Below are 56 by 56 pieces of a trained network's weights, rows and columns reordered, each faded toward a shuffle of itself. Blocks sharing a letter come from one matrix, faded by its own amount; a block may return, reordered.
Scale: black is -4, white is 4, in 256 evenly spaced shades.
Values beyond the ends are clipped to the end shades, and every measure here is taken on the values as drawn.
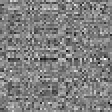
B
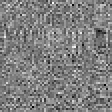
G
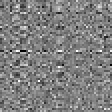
B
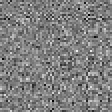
G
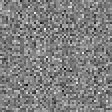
G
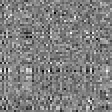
B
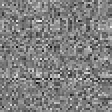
B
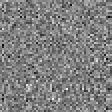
G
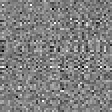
B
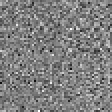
G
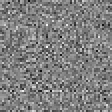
G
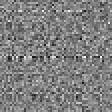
B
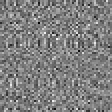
B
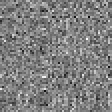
G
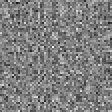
G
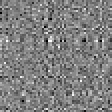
B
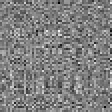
B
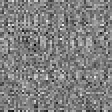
B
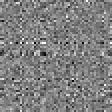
B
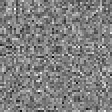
G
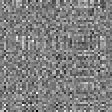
B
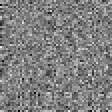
G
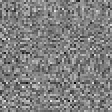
B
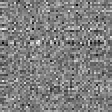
B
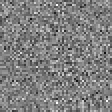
G
